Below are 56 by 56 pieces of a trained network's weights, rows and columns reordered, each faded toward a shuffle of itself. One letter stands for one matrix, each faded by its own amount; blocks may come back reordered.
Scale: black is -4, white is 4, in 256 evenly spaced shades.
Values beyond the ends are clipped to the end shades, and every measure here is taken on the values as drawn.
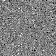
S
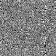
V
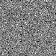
V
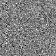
V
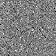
V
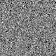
V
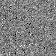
S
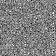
V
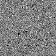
V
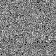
V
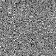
V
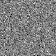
V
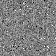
S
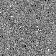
S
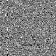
V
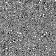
S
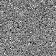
V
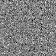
V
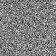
V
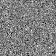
S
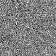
V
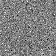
S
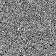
V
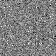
S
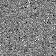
S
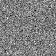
V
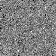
V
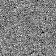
V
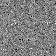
S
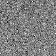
V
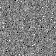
S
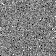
S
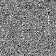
V
